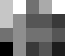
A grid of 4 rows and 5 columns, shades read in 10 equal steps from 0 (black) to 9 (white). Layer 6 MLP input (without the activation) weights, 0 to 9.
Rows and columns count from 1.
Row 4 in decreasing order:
5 3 2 1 0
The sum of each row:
35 20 20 11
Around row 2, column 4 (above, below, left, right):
6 4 3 2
